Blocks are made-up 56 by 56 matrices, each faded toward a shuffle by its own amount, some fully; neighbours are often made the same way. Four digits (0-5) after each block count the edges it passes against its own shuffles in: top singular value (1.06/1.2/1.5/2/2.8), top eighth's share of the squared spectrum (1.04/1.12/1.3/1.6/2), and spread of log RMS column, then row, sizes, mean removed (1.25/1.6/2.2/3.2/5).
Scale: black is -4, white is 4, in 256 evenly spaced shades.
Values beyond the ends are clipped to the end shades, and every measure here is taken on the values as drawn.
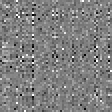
4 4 3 2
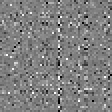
4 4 2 2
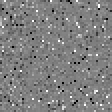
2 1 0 0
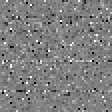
2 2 0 1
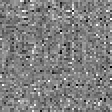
3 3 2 1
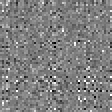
4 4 3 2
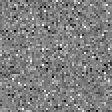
1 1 0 0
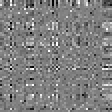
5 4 3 3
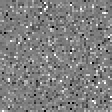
2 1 0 0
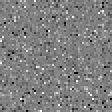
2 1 0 0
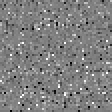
2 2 0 1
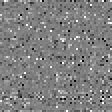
3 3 1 2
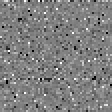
3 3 0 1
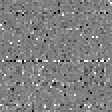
4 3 0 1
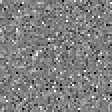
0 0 0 0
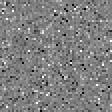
0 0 0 0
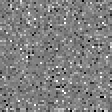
2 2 0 1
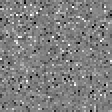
1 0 0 0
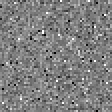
0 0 0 0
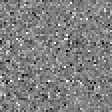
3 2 0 1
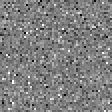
2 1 0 0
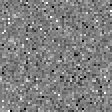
1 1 0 0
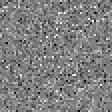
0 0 0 1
